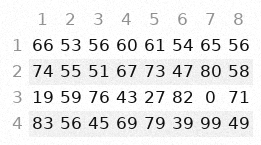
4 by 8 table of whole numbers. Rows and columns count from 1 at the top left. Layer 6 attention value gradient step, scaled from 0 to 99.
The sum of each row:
471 505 377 519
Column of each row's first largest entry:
1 7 6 7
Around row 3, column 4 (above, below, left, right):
67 69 76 27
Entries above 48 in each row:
8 7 4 6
